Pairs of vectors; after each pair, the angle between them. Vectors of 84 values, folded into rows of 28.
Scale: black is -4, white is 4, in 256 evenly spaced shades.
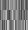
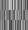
partly aligned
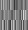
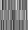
orthogonal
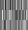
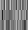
nearly opposite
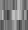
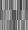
partly opposed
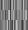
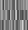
partly opposed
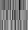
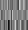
partly opposed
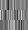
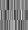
nearly parallel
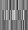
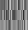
nearly opposite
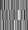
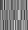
nearly parallel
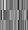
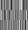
orthogonal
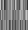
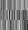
orthogonal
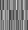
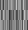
nearly parallel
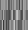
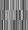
partly opposed
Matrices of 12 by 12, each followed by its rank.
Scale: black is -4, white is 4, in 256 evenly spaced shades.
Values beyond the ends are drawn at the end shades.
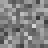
full rank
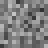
full rank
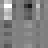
one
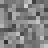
full rank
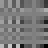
one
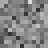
full rank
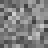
full rank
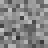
full rank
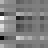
one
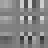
one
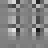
one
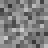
full rank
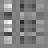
one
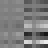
one
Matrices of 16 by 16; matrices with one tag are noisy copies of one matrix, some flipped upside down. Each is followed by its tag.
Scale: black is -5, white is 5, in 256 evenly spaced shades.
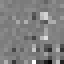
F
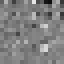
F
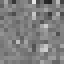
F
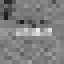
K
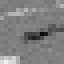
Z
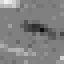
Z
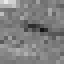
Z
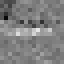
K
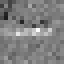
K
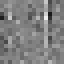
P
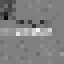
K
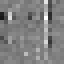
P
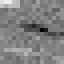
Z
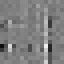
P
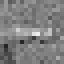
K
